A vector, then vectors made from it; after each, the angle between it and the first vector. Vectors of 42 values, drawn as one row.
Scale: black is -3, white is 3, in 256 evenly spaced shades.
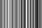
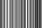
nearly parallel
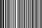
orthogonal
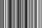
partly opposed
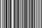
partly opposed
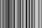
nearly opposite
